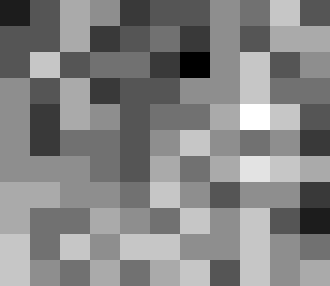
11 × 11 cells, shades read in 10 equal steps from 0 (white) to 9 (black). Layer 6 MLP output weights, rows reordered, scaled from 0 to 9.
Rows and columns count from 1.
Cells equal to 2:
18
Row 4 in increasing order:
2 3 4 4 4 5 5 6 6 6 7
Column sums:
46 55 43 51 58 48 50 46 31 42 57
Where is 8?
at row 1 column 1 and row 9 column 11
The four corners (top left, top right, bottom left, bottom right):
8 6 2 3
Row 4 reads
4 6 3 7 6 6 4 4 2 5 5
